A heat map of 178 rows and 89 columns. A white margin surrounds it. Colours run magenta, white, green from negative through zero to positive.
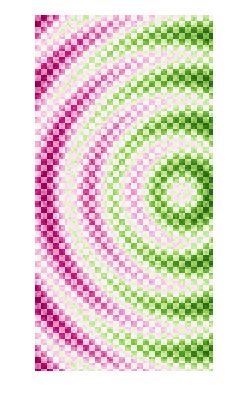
Rings: centred on the middle right. Slope: up to the right. Average level on the scale: 50%. Odd rows or columns: none.
